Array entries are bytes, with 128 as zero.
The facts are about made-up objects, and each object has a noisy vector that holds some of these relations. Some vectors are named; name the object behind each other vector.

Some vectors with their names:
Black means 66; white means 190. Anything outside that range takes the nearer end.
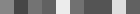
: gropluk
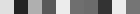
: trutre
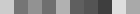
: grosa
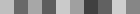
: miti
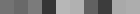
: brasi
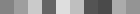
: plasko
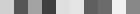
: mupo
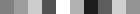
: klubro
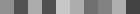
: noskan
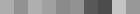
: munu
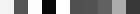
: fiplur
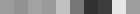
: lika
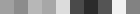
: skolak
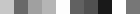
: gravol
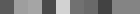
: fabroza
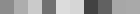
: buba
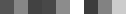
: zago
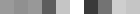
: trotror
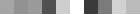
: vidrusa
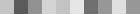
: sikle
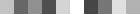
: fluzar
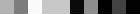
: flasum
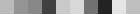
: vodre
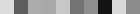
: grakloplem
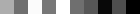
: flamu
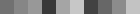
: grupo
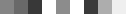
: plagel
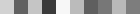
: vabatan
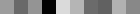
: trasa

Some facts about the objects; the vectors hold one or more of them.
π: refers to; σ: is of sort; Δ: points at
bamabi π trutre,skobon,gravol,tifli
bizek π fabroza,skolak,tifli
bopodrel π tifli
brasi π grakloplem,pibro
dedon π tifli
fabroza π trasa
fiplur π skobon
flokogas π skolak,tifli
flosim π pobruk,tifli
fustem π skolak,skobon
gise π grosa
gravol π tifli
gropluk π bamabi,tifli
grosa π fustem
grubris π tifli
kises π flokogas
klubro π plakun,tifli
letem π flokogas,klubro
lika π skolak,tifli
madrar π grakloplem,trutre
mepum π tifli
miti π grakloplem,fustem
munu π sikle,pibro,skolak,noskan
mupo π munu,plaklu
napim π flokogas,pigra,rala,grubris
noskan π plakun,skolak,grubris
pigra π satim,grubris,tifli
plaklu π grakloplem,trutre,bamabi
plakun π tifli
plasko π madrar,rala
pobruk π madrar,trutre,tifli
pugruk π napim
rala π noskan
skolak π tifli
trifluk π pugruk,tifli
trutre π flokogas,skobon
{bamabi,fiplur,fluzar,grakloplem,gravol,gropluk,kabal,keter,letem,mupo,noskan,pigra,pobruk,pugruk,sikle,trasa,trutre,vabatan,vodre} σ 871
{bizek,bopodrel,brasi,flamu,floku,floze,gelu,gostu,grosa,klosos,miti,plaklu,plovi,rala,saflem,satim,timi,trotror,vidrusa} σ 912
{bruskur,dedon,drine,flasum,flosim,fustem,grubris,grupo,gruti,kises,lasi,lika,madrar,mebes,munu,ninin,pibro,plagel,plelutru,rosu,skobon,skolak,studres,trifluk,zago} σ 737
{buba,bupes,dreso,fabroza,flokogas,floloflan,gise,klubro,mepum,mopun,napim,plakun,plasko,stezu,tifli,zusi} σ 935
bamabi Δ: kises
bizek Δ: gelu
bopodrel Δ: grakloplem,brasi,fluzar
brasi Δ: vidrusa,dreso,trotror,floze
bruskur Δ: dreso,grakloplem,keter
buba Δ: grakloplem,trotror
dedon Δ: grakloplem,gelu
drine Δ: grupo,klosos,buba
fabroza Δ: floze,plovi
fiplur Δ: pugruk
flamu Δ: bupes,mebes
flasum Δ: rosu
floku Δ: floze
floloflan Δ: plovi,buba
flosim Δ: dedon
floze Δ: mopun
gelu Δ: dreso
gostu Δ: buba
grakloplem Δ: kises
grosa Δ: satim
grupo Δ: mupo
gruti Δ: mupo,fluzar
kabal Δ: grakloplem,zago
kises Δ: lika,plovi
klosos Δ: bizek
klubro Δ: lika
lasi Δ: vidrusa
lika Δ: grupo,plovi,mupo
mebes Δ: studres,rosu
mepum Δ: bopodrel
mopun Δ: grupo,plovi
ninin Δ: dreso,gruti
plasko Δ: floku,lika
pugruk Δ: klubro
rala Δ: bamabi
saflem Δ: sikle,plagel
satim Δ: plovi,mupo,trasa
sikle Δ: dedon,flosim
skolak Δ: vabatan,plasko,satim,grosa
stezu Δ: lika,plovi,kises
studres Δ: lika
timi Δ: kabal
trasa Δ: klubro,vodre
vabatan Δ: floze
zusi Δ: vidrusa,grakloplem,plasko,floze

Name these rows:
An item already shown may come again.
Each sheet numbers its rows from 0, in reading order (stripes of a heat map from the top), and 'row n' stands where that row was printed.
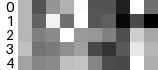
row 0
gravol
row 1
flamu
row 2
saflem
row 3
fustem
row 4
bizek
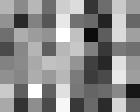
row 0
klosos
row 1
pobruk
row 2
tifli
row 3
napim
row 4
grubris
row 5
lika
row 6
rala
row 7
bamabi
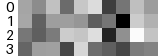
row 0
klosos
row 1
madrar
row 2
flosim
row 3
fabroza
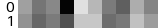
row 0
trasa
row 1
kabal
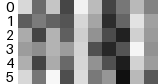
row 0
vabatan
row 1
bopodrel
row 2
plaklu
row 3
skolak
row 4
plaklu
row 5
pugruk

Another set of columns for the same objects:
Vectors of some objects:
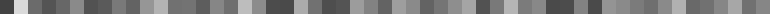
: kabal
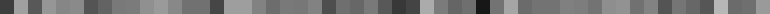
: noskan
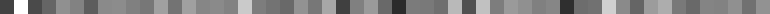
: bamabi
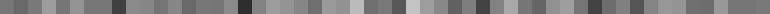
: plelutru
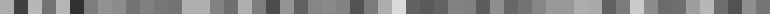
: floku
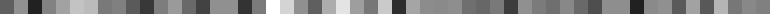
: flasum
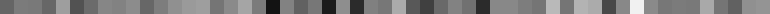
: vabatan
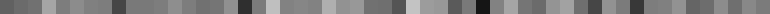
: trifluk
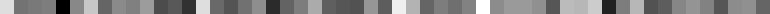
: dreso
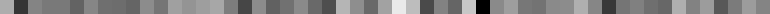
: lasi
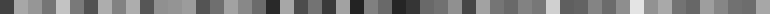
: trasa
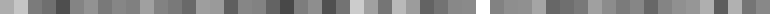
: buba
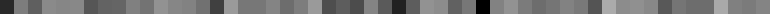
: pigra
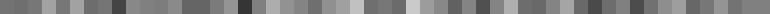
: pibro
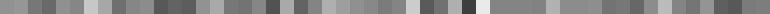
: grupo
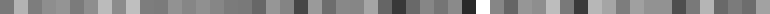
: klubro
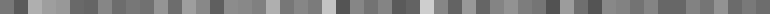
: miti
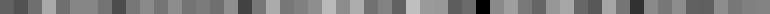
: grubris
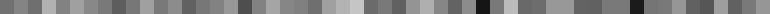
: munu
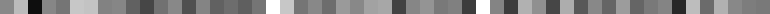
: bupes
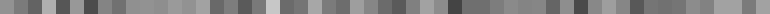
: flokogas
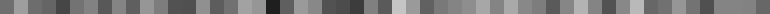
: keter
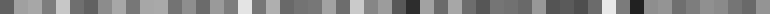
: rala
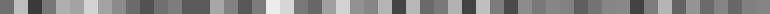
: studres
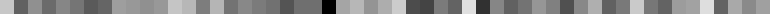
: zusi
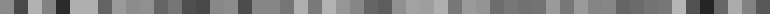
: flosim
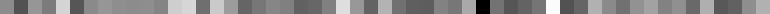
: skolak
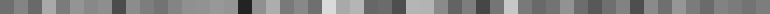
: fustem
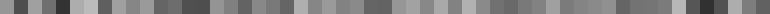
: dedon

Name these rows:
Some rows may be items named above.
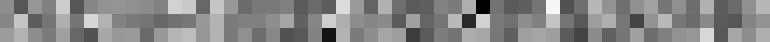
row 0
skolak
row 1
lika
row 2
fabroza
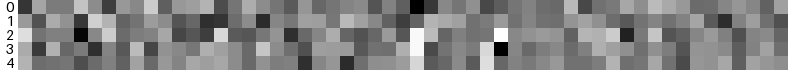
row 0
fiplur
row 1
plagel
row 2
dreso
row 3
bopodrel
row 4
mepum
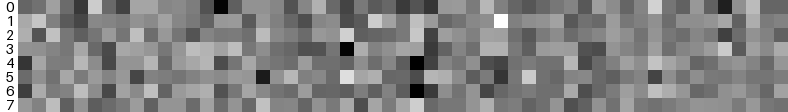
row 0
sikle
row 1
buba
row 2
bizek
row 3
fabroza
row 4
fiplur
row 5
fustem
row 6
fiplur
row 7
gostu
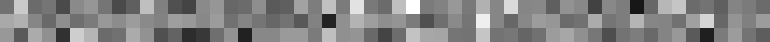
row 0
zago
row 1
mopun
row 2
plagel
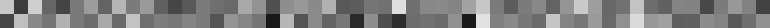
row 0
gelu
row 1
vodre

